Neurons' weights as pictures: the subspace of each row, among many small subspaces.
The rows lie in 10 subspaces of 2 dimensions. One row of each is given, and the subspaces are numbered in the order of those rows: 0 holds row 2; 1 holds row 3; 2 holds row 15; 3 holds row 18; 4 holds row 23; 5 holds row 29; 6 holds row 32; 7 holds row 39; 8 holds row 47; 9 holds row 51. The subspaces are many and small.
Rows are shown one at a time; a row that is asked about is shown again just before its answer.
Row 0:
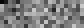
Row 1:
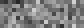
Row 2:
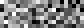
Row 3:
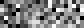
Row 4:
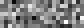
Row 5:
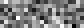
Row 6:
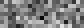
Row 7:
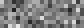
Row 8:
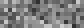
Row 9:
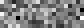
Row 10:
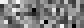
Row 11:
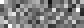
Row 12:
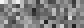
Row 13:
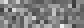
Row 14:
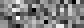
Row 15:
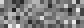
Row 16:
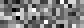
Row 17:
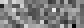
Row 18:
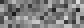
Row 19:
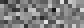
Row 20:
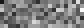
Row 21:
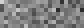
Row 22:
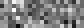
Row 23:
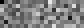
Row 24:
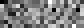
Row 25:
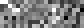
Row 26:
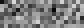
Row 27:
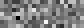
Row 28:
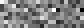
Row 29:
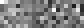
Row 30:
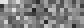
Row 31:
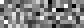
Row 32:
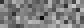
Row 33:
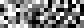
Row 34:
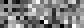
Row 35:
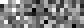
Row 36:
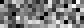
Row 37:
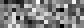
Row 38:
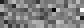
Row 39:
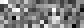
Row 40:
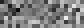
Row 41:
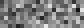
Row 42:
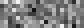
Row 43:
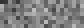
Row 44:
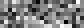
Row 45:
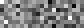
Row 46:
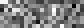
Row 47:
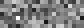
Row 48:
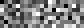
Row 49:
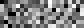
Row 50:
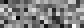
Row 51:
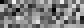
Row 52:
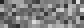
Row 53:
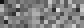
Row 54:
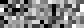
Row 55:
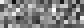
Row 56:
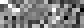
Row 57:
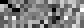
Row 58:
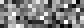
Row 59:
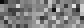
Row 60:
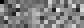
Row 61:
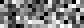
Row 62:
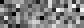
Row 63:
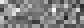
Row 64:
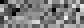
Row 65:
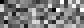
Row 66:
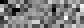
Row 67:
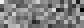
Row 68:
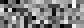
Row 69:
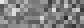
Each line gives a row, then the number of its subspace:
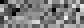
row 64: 3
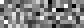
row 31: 4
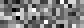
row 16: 8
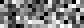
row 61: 6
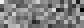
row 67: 0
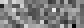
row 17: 2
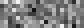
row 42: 1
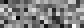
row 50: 7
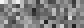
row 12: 4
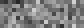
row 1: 4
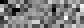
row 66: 3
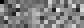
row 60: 1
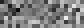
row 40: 7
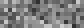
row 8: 3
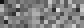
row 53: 1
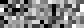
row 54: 3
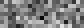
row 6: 6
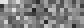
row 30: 5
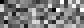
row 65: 0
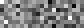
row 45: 4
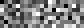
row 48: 4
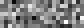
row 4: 9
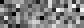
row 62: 1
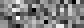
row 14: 0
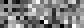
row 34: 6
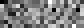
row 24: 2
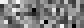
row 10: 1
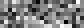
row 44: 3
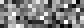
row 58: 6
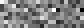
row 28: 8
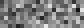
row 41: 5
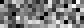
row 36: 6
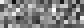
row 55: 9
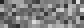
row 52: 0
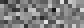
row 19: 8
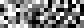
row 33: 1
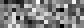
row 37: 4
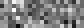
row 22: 2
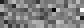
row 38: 8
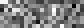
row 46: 9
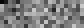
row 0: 5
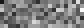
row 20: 0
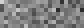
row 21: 0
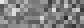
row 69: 6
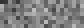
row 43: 5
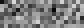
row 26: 9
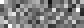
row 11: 2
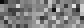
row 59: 5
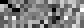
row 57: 7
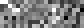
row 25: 7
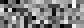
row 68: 9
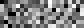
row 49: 2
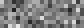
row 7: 2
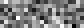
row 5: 7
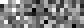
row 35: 5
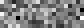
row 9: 8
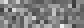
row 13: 9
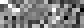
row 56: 7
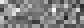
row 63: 3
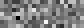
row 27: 8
